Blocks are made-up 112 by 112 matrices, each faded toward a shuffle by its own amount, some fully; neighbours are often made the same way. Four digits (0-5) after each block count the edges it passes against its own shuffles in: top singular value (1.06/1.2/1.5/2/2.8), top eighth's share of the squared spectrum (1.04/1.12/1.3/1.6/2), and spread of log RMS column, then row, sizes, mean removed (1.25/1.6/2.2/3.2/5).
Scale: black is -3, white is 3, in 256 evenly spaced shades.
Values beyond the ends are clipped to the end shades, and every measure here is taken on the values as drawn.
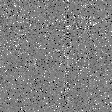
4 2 1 1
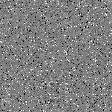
3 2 0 0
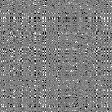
5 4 3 3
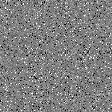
3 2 1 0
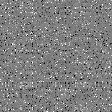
4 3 1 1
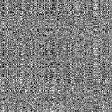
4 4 3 3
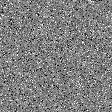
0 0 0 0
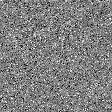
2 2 0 0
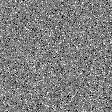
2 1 0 0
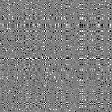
5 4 3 3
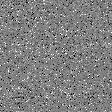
3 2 0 1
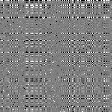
5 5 4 4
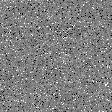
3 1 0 0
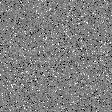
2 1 0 0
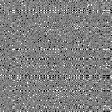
5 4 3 3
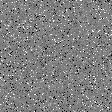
0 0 0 0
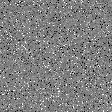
2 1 0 0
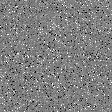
2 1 0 0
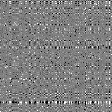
5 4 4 3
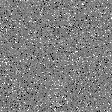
3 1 0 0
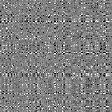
5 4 3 3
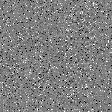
3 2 1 1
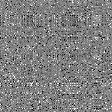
4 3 2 2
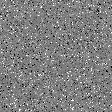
0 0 0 0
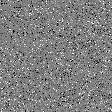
0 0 0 0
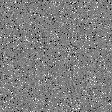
3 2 1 1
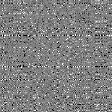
5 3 2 3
